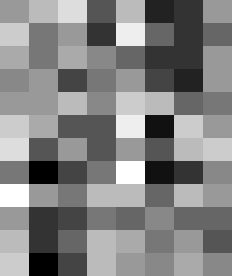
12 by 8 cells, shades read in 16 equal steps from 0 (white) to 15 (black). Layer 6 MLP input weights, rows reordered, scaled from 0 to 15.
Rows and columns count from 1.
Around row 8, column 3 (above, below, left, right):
6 8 15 8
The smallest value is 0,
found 2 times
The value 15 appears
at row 8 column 2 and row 12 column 2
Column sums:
53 107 94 92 54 118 101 83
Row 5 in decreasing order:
9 8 7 6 6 4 4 3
